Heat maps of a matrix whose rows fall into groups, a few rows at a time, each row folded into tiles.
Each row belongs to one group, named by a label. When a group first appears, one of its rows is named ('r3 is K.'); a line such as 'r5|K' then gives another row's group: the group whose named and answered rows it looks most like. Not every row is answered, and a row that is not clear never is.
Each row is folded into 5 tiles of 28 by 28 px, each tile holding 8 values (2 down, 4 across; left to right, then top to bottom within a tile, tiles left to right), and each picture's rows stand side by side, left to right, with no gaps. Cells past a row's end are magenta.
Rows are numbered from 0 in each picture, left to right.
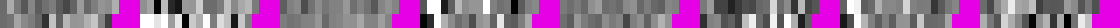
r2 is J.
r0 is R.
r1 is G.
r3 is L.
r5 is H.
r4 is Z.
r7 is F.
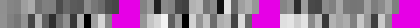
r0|F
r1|G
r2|G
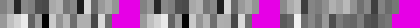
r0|G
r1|G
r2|L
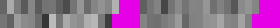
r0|R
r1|J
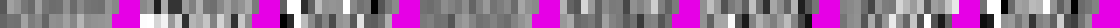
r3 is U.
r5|R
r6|H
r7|L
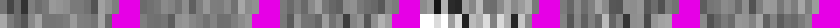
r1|U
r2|Z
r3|G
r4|Z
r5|U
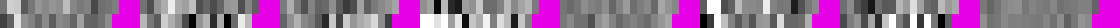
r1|F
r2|R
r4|U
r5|L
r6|H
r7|F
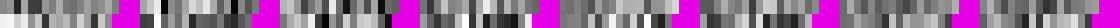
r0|G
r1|L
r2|R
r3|U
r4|H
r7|R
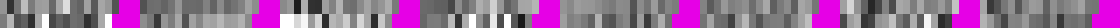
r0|U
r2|G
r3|H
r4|F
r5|U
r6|H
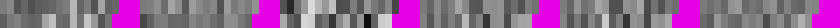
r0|H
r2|F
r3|Z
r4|Z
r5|Z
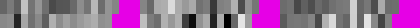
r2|H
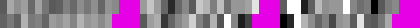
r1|H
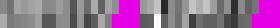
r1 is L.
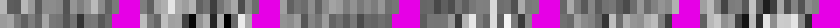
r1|F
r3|H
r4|R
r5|R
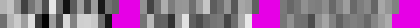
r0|R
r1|U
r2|U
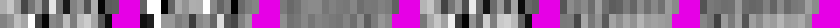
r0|R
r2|F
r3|R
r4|J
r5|J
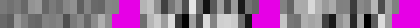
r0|Z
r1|R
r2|F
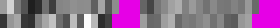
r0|H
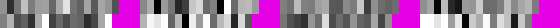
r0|U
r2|Z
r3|G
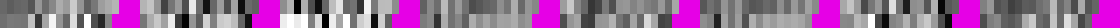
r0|H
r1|R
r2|G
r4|H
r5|J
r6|R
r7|H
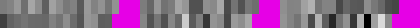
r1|Z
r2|F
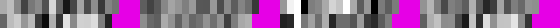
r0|R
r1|F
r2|L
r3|R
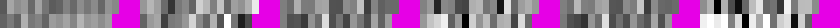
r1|H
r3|G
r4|Z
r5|G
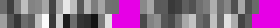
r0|U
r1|H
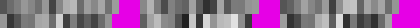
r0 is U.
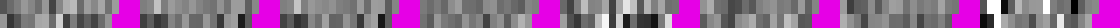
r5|H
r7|L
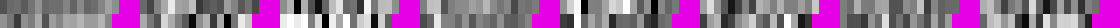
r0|J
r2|G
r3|L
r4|L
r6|Z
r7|R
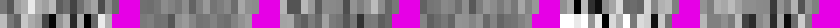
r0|F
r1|U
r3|U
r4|G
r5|F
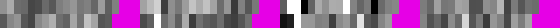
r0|H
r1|L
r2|L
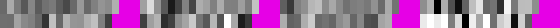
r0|R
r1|H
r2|F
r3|G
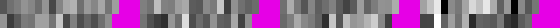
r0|U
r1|Z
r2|R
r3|L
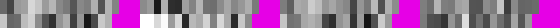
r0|F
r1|G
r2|F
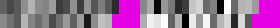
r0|F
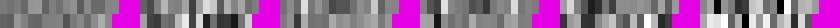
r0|Z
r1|U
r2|J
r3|J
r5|G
